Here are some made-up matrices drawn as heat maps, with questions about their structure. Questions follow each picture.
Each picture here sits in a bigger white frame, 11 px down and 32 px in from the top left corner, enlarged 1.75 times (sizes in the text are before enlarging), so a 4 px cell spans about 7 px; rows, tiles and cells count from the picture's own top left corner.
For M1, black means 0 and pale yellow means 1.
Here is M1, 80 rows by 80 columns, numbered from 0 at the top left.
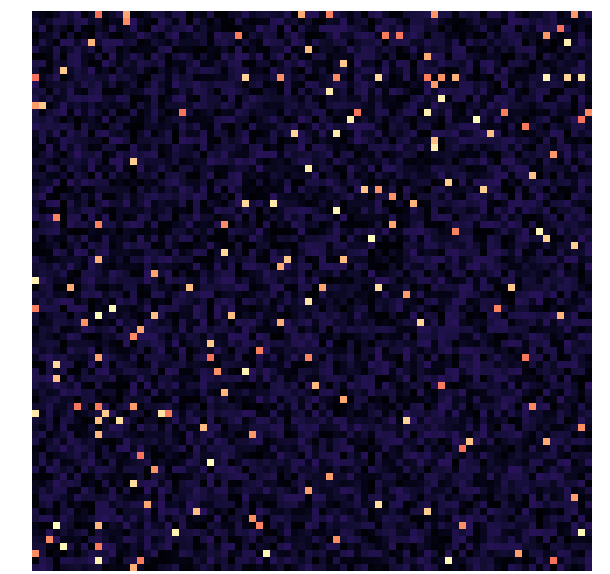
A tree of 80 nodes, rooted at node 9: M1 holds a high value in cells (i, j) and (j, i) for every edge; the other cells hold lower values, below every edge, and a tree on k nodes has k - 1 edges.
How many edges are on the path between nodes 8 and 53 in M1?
5
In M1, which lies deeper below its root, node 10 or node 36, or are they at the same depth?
node 10
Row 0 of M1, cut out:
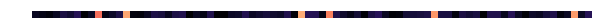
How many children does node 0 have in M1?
5
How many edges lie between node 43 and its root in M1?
1
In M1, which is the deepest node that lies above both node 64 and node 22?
49
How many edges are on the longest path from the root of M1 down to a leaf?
3
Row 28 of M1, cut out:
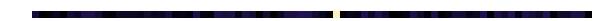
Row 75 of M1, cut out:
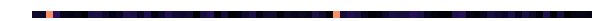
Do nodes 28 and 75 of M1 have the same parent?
yes
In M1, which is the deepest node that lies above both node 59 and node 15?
78
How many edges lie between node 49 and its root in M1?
1
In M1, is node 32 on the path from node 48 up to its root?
yes
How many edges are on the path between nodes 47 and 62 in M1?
6
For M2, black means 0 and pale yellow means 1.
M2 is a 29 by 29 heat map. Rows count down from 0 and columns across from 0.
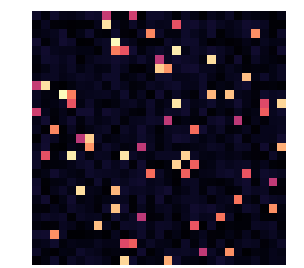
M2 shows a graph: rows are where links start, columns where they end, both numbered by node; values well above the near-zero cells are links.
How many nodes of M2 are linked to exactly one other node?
5
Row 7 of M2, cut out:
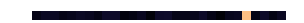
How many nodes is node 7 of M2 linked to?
1
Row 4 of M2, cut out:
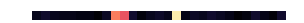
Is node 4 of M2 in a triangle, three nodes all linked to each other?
yes
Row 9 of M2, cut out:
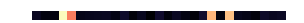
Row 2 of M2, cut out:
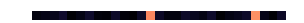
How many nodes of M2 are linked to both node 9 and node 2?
0
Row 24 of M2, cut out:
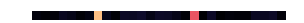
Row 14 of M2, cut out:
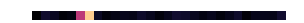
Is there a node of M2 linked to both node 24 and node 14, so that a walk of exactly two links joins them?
no
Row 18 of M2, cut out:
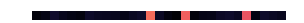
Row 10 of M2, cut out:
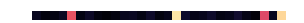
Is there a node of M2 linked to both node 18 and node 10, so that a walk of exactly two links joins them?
no
